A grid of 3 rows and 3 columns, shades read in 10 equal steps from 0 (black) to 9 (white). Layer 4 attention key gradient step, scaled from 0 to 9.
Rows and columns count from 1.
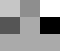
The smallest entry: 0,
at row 2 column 3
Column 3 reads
9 0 6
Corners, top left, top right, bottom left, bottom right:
7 9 6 6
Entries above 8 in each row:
1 0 0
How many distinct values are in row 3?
1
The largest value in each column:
7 6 9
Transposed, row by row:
7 3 6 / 5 6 6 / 9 0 6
